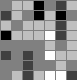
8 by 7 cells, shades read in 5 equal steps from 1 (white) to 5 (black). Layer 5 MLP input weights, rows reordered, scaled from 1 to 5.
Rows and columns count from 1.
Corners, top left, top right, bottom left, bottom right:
3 2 3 4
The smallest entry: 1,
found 4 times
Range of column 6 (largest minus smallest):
4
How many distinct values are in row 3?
3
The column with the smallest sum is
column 5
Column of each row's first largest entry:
4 4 6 1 1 1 3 3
